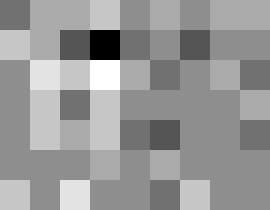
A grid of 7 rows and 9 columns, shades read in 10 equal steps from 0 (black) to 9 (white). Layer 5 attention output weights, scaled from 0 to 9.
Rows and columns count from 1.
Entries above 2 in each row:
9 8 9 9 9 9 9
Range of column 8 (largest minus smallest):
1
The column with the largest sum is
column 2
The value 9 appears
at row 3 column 4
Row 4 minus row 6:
0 2 -1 1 0 -1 0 0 1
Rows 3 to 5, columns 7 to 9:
5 6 4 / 5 5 6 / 5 5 4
